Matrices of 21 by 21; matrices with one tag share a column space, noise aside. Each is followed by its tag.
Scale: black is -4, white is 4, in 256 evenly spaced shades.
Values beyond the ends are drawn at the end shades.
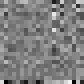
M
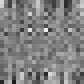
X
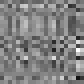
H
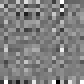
M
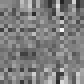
X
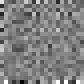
M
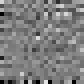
M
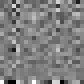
M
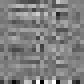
M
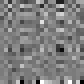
M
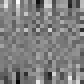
X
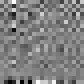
M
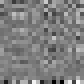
M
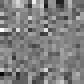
X
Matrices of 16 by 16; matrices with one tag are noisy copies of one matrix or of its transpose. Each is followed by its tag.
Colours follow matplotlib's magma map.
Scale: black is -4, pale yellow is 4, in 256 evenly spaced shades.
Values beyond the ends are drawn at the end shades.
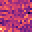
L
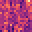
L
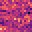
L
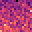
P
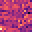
L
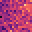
P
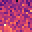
P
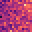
P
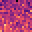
P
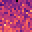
P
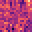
L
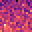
P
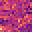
L
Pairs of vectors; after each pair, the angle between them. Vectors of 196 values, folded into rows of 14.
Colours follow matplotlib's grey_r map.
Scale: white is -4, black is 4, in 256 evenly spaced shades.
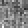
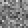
partly opposed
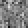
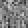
nearly parallel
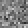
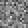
partly aligned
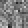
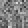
nearly opposite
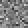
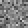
nearly opposite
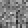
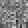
nearly parallel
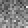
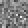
orthogonal
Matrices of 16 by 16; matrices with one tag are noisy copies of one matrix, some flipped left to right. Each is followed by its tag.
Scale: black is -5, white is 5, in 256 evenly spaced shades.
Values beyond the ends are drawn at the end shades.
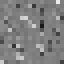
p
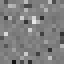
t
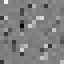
p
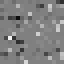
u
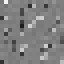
p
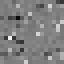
u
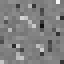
p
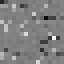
u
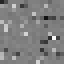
u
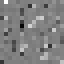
p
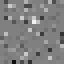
t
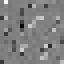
p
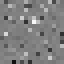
t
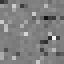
u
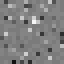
t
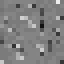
p
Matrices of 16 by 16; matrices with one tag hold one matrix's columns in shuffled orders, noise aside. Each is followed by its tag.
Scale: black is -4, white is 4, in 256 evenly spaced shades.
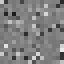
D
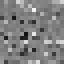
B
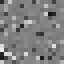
D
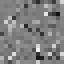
D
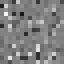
D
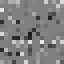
B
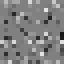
B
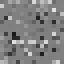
B
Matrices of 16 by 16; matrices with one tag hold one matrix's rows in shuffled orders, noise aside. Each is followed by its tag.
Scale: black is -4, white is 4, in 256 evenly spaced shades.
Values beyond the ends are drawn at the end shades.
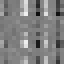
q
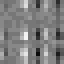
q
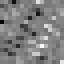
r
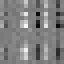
q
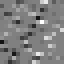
r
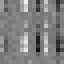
q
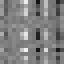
q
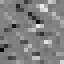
r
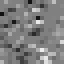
r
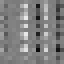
q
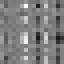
q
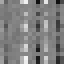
q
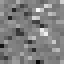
r
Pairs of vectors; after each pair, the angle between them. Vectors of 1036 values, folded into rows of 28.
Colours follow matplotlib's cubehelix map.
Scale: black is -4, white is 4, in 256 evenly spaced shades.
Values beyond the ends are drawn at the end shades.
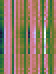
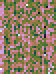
partly opposed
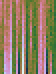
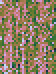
partly aligned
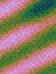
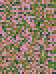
orthogonal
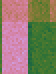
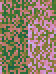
partly opposed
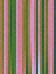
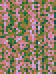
partly aligned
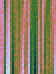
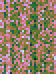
partly aligned
